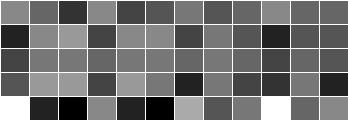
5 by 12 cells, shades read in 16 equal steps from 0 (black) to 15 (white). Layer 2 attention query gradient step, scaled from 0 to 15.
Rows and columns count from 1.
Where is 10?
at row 5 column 7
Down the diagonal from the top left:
8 8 7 4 2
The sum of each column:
34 32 28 30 30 27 29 31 28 32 30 26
